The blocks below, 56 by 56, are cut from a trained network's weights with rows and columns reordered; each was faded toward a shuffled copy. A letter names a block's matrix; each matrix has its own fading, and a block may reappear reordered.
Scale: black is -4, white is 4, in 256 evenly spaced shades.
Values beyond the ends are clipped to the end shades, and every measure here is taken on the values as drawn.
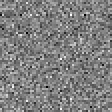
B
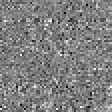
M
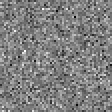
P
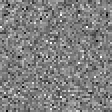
P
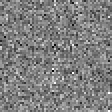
B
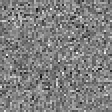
P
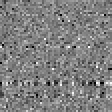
M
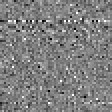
M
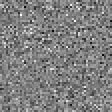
P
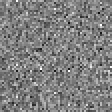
B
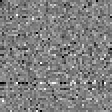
M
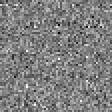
B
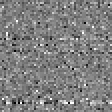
M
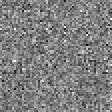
B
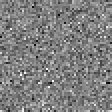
P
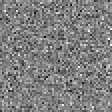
P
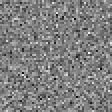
P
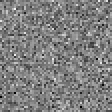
B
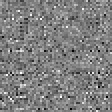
M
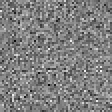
B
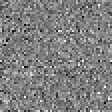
M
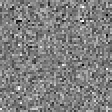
B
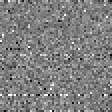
M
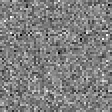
B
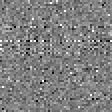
M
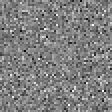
P
